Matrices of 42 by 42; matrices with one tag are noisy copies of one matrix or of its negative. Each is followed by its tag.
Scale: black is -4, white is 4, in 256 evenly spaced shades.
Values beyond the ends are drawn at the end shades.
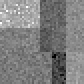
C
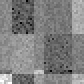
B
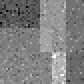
C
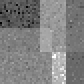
C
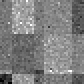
B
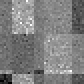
B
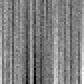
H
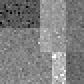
C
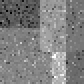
C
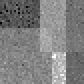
C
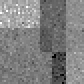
C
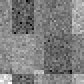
B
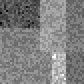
C
